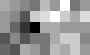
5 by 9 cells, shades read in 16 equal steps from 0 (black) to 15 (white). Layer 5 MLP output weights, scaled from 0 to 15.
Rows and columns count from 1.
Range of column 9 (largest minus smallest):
5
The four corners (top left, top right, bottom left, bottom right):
10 9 6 9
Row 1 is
10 9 8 7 11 9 15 7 9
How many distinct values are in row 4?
5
